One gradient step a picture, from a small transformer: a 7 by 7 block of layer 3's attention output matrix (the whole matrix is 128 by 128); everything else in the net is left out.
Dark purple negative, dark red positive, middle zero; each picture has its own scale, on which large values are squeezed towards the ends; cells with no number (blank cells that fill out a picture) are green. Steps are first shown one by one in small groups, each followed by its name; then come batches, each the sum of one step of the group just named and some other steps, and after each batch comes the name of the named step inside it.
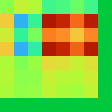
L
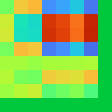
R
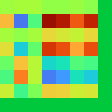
L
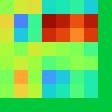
R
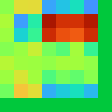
R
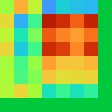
L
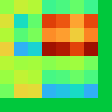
L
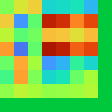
R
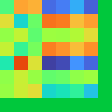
R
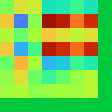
L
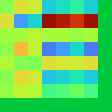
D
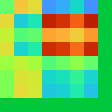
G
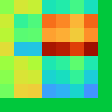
G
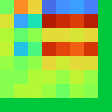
G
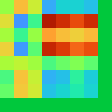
D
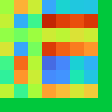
D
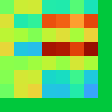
G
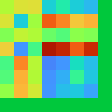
G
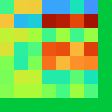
G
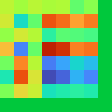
D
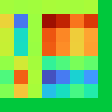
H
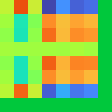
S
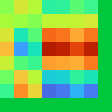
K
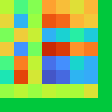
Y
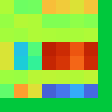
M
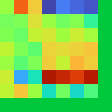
S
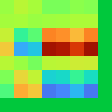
K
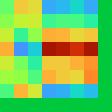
K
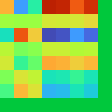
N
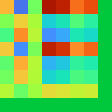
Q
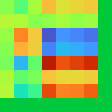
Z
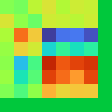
Z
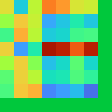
Q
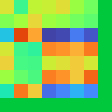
N
